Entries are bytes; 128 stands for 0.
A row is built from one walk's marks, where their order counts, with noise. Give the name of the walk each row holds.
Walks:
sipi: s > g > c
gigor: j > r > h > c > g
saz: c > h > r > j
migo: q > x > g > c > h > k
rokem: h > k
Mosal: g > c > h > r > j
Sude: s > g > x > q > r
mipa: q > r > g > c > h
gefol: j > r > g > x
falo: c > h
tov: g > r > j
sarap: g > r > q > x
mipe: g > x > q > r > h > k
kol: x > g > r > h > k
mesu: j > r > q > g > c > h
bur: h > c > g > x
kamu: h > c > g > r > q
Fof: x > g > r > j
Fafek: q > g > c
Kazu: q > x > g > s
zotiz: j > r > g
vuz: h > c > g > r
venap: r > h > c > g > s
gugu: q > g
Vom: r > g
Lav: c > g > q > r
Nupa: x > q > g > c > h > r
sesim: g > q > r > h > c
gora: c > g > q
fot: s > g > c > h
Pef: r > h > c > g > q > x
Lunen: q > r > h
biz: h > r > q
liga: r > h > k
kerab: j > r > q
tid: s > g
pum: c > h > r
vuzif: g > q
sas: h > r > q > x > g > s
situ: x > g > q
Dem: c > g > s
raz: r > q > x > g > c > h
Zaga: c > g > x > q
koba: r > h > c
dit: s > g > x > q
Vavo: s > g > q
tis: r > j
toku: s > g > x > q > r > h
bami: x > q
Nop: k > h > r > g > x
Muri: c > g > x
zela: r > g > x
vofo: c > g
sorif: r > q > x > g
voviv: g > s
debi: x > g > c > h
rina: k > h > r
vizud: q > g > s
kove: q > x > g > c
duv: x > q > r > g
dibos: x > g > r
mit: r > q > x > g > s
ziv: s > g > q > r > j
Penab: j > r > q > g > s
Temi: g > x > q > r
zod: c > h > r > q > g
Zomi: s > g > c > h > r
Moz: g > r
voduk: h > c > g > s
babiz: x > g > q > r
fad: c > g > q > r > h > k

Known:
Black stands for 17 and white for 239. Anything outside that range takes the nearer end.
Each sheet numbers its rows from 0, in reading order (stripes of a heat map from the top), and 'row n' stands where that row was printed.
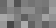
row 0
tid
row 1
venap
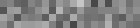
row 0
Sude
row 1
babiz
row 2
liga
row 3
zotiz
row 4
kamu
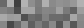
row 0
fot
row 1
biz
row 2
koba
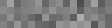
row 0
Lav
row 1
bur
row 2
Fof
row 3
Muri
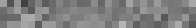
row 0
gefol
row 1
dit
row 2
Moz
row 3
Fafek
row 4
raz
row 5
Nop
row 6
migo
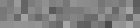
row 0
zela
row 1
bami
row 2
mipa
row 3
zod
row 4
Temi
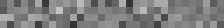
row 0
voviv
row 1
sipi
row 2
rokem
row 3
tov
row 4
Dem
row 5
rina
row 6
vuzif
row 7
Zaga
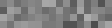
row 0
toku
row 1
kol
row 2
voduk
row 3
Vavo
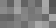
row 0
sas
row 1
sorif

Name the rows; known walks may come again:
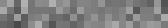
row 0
falo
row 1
migo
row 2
vuz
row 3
Vom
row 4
situ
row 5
mit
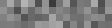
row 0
fad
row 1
gefol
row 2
Muri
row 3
vofo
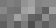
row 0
venap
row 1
saz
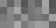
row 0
sarap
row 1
duv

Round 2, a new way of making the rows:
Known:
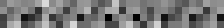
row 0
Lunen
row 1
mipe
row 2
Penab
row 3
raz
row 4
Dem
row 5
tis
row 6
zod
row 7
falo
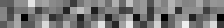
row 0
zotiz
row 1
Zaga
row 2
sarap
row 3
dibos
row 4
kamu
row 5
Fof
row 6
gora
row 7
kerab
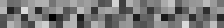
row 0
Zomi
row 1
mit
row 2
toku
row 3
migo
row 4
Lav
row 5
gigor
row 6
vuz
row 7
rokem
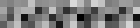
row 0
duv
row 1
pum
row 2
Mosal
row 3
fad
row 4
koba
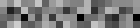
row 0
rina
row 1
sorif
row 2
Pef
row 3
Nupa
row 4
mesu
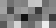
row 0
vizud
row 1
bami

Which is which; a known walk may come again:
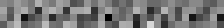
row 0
duv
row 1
liga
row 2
migo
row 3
debi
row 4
ziv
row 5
Sude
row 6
gugu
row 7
zod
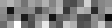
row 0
situ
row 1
biz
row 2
Nupa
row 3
voduk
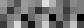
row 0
Penab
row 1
Mosal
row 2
tov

